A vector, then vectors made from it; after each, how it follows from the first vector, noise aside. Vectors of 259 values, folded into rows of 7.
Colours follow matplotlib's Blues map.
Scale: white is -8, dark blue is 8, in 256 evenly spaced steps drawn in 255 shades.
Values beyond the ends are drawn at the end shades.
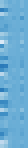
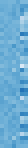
wrapped around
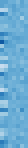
negated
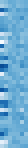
scaled up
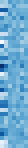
scaled up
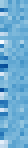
scaled up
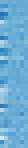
wrapped around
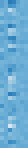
wrapped around
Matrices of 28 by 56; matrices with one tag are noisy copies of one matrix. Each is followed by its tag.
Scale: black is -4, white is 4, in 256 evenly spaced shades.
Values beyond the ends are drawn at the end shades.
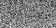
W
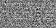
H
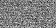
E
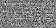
H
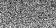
W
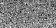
W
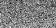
W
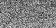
W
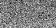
W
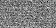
E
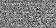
H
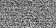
E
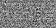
H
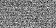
E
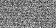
E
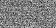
E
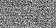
E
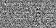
H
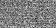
E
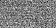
E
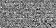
H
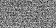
E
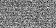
E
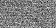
E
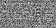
H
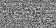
H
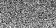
W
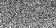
W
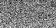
W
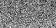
W
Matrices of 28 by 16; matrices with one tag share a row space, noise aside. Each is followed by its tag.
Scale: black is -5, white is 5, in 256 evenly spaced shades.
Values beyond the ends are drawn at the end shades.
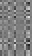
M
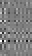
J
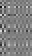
J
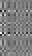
J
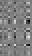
M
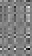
M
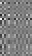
J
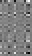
M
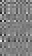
J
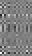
J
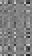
M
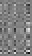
M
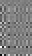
J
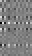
J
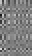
J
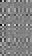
J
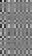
J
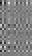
J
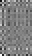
J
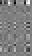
M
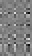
M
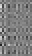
J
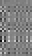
J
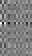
J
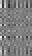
J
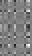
M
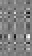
M
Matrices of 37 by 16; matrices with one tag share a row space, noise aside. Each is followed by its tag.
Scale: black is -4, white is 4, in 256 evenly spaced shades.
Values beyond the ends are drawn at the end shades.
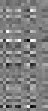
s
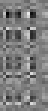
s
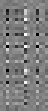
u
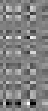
s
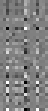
u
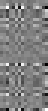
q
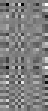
q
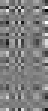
q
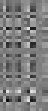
s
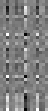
u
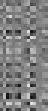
s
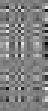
q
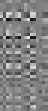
s
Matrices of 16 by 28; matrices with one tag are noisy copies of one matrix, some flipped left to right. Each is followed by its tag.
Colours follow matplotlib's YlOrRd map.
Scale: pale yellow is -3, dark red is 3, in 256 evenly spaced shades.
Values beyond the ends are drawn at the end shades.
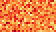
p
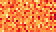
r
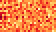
r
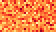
p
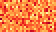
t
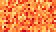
t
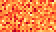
p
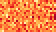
r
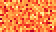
t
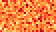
p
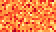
p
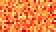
t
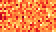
r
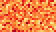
p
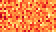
r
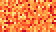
t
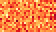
r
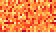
t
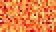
t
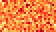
p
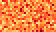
p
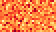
p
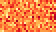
r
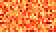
t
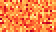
t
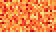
t
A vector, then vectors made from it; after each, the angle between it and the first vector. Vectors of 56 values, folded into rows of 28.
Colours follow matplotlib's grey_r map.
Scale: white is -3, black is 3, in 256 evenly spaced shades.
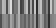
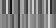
nearly opposite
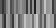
partly opposed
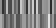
nearly opposite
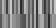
nearly parallel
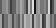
partly opposed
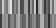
nearly parallel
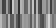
nearly opposite
